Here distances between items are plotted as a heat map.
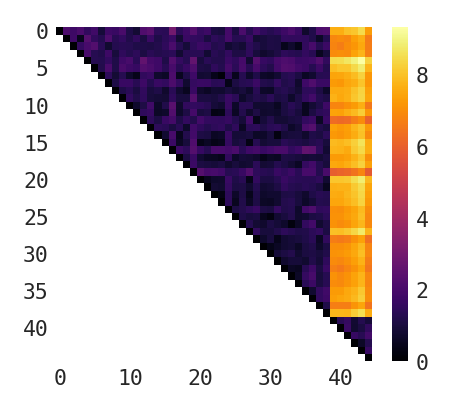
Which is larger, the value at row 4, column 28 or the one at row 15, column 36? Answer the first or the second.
the first
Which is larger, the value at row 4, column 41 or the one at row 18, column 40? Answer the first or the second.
the first
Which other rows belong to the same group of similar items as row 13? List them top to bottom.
0, 1, 2, 3, 4, 5, 6, 7, 8, 9, 10, 11, 12, 14, 15, 16, 17, 18, 19, 20, 21, 22, 23, 24, 25, 26, 27, 28, 29, 30, 31, 32, 33, 34, 35, 36, 37, 38
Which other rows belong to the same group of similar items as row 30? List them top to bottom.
0, 1, 2, 3, 4, 5, 6, 7, 8, 9, 10, 11, 12, 13, 14, 15, 16, 17, 18, 19, 20, 21, 22, 23, 24, 25, 26, 27, 28, 29, 31, 32, 33, 34, 35, 36, 37, 38
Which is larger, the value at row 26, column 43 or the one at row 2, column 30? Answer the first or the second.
the first
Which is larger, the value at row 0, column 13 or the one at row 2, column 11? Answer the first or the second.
the first
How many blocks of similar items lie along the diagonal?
2
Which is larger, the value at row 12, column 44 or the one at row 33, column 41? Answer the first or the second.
the second
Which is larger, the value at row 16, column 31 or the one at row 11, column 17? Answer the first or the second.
the first
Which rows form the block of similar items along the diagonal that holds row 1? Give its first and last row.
0 to 38
